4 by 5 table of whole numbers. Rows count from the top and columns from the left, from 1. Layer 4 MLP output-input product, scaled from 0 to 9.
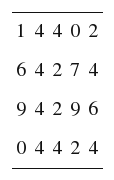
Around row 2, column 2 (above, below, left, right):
4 4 6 2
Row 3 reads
9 4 2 9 6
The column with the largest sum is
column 4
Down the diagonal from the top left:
1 4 2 2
